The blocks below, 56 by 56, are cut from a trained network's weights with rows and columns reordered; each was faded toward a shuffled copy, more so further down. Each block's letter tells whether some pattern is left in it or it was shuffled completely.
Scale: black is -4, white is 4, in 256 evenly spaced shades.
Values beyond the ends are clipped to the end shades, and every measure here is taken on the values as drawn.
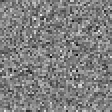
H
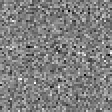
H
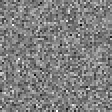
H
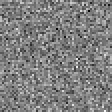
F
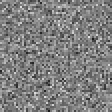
F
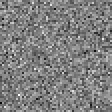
F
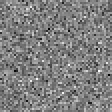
F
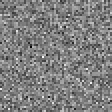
F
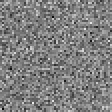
H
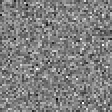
F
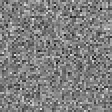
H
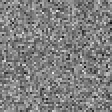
F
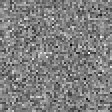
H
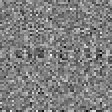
H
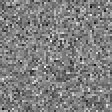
F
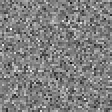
F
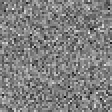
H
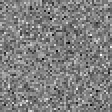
F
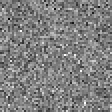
F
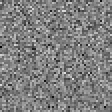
H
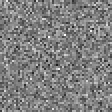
F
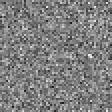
H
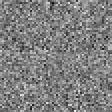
H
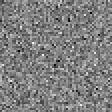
F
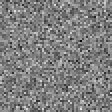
F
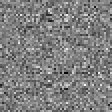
H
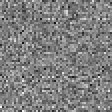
H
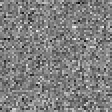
H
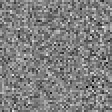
H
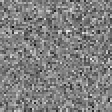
H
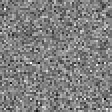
H
